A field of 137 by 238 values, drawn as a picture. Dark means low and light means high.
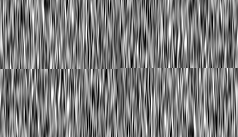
Symmetry: a half turn. Histogram: bell-shaped. Grain: streaks running down. Average level on the scale: 50%. Slope: none.
